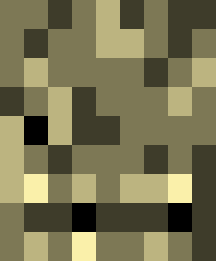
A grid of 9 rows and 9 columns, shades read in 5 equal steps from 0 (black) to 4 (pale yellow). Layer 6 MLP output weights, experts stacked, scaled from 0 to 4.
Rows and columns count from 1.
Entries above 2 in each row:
1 2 2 2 2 1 6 0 3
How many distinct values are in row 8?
3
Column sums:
20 18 17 17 18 18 17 17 14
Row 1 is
2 2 1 2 3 1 2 1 1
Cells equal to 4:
3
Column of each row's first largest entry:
5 5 2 3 1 1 2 1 4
